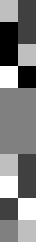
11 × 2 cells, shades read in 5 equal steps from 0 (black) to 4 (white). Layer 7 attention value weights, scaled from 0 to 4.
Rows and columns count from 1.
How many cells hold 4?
3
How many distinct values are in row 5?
1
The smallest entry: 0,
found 3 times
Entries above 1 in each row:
1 0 1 1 2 2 2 1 1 1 2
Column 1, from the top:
3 0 0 4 2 2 2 3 4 1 2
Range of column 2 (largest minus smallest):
4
